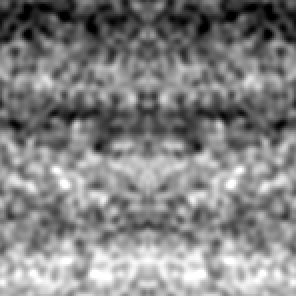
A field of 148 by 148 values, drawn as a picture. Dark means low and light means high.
Slope: up to the bottom. Stripes: horizontal, repeating 3 times. Mirror symmetry: left to right. Average level on the scale: 50%.
